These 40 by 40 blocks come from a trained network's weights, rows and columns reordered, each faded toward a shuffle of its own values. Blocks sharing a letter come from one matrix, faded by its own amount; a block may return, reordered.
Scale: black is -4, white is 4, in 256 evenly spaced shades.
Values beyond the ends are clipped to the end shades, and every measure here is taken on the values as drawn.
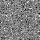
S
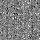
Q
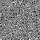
S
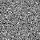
S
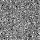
Q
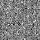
Q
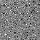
S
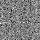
Q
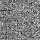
Q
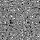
S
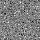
S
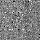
Q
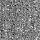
Q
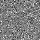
S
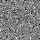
S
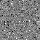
S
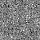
Q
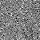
S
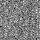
Q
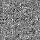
Q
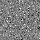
S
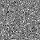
S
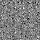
Q
